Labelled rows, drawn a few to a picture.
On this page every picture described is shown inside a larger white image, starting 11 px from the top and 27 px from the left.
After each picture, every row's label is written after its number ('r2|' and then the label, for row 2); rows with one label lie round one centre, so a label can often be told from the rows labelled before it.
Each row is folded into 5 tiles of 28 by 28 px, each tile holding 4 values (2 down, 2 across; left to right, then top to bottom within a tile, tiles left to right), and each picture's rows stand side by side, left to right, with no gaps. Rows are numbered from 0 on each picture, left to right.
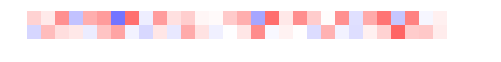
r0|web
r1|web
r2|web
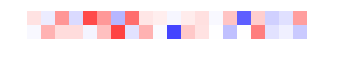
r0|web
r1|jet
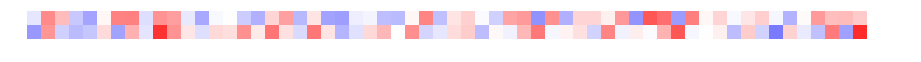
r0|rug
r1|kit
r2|kit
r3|web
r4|web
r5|rug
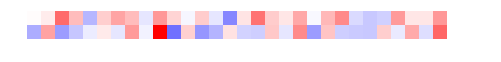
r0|rug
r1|rug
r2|rug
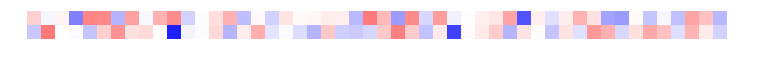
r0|web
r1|jet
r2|web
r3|jet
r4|kit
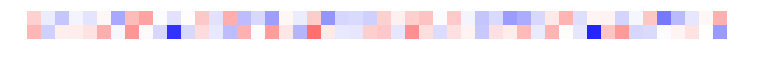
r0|kit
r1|jet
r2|kit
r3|kit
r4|jet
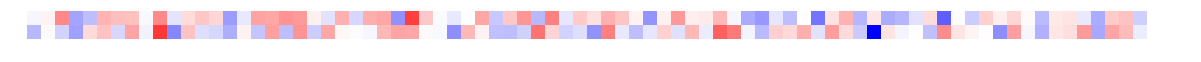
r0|rug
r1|rug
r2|web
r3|web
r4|rug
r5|kit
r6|jet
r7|kit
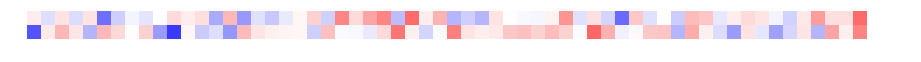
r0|jet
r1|jet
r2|web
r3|kit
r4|kit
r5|rug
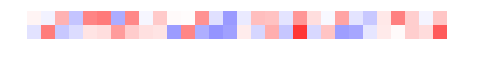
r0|web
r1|rug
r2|rug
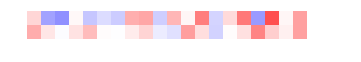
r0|kit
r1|web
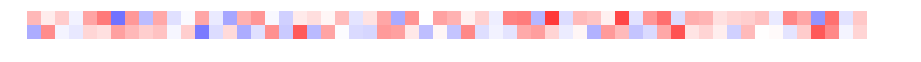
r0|web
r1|rug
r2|web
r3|web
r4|web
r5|web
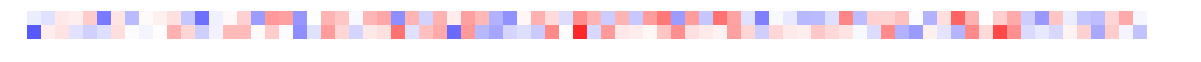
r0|jet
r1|kit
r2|web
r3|rug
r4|web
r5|kit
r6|rug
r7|kit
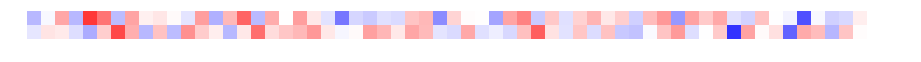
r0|web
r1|web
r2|kit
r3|web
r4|web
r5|jet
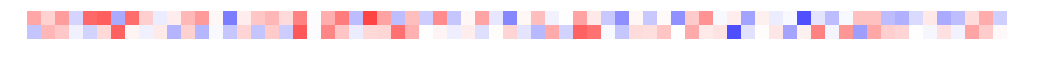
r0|web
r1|rug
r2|web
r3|rug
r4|kit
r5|jet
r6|kit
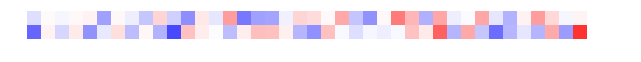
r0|jet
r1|jet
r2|rug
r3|rug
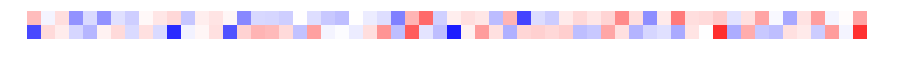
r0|jet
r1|jet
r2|kit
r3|jet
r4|rug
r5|rug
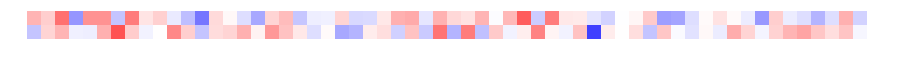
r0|web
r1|kit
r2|rug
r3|web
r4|jet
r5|kit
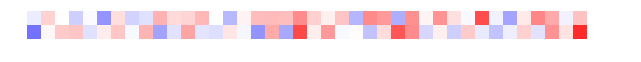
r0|jet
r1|rug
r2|web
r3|rug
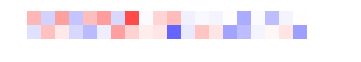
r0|web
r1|jet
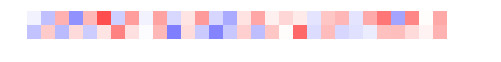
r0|web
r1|rug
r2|web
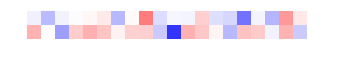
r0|kit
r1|jet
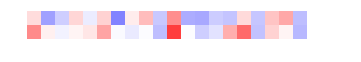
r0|kit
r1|kit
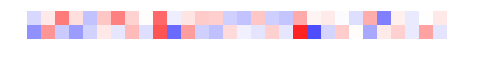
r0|rug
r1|rug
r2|jet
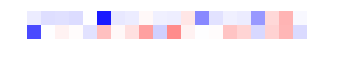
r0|jet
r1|kit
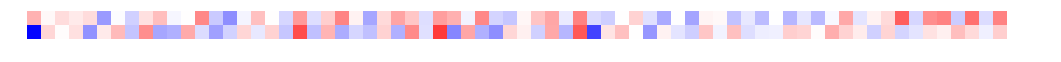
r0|jet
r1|rug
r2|rug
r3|rug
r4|jet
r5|kit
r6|web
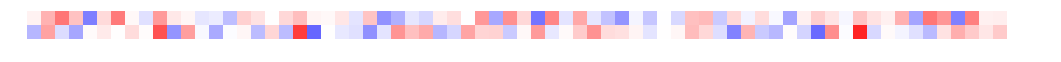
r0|rug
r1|rug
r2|jet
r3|web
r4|kit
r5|rug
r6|web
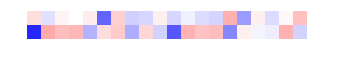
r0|jet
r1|jet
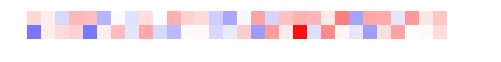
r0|jet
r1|rug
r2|web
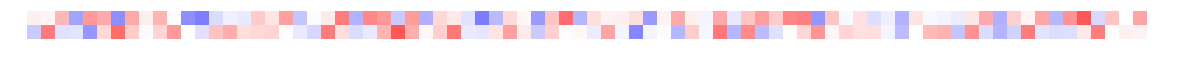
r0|web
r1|kit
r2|web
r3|kit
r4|rug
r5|web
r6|kit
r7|web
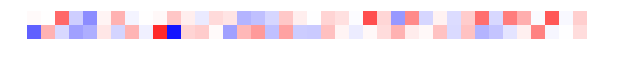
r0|rug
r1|jet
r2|web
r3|web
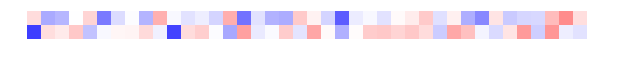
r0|jet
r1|jet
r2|kit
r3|kit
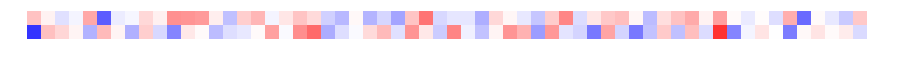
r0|jet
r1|rug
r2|kit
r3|kit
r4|rug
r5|jet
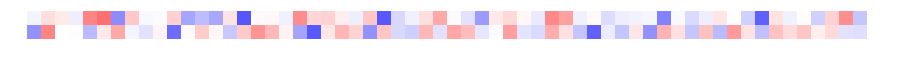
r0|web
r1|jet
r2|jet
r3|kit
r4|jet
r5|kit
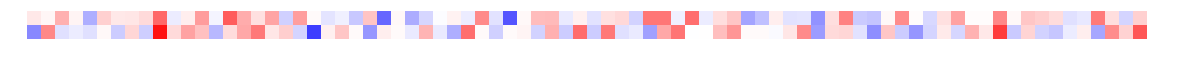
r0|rug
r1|web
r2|jet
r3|rug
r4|web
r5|kit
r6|rug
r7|rug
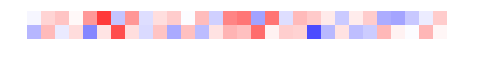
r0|web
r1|web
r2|jet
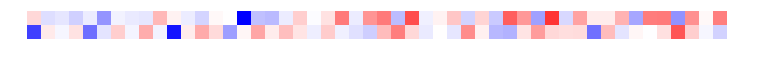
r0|jet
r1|jet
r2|web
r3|web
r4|web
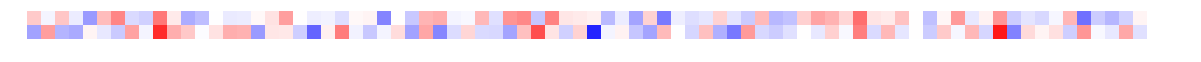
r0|rug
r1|kit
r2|jet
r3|web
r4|jet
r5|rug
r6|rug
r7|jet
